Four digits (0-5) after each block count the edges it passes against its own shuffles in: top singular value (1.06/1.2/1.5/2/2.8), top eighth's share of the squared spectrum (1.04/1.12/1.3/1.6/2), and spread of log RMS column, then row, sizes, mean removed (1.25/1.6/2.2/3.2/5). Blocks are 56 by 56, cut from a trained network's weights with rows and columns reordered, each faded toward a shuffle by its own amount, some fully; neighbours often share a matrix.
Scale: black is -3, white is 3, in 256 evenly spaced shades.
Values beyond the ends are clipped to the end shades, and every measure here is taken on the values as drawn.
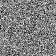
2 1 0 0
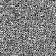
3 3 0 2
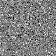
2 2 0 0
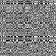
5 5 0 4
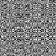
4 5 2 3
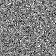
2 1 0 0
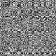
4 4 0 3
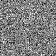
3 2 0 1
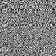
4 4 0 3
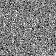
0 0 0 0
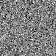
0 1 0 0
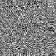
3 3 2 1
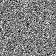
0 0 0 0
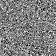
1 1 0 0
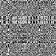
4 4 2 3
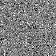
2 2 0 1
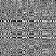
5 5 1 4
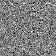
2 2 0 1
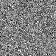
0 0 0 0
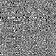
3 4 1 2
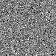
1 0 0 0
